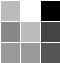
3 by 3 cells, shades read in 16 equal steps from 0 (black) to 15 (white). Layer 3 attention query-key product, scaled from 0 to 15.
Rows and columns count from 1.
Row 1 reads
11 15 0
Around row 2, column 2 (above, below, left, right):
15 9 8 4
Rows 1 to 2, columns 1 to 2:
11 15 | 8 11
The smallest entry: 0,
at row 1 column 3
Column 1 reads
11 8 9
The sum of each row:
26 23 23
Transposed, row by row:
11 8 9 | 15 11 9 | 0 4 5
